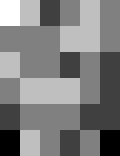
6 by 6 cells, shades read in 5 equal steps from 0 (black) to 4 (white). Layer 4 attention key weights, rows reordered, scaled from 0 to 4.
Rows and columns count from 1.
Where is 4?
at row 1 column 1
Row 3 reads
3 2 2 1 2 1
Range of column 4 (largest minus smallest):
2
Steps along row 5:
up same same down same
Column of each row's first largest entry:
1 4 1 2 2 2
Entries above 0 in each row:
6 6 6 6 6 4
